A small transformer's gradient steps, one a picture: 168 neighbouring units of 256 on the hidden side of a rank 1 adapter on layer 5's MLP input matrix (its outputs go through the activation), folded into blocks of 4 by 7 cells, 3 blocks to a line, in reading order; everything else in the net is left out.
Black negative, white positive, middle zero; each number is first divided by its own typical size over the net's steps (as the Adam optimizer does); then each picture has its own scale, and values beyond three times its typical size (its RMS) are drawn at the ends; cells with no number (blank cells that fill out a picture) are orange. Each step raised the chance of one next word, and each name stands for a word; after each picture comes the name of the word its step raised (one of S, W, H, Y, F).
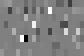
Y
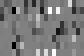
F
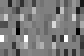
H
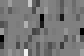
Y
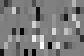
H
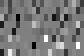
H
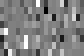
H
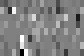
F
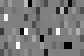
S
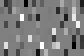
H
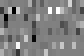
F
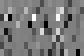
S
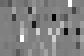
Y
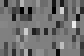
S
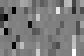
F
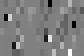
F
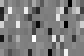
S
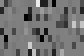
S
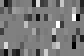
H
